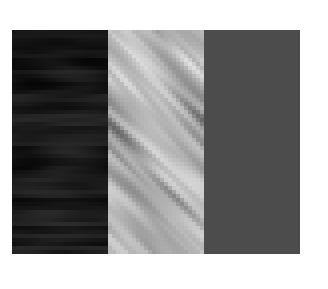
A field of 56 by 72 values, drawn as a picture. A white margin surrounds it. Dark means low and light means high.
It is made of 1 by 3 panels. Panel 1,1: very low, streaked across, faint in contrast. Panel 1,2: high, slanting down to the right. Panel 1,3: low, flat.
